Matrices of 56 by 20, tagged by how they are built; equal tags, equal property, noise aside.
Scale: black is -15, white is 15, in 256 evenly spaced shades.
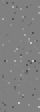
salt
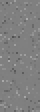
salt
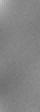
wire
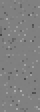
salt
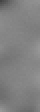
wire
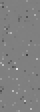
salt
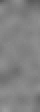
wire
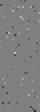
salt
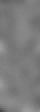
wire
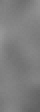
wire
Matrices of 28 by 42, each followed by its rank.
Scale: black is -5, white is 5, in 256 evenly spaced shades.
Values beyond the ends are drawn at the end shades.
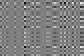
one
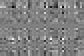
three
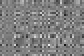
three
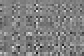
three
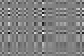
one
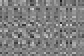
three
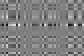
one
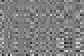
three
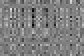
three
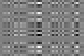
one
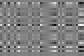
one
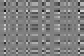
one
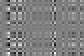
one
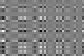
one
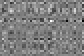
three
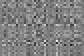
three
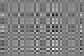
one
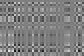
one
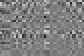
three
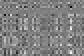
three
